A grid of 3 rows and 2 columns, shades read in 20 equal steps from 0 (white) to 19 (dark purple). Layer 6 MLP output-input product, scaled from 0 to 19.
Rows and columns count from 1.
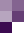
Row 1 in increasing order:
9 12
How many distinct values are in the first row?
2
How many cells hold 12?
1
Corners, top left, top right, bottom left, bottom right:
9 12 19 0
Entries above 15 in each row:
0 0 1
